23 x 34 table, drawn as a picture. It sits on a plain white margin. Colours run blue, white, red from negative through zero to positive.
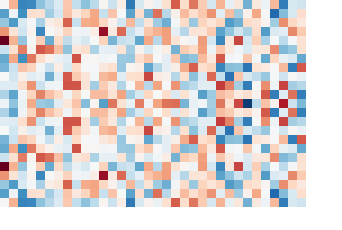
Values change most from cell to cell in the middle right. The texture is fine-grained noise. The top and bottom halves mirror each other. No seam splits the table. There is no overall slope. The histogram is bell-shaped. There are no regular stripes. No single row or column stands out from its neighbours.
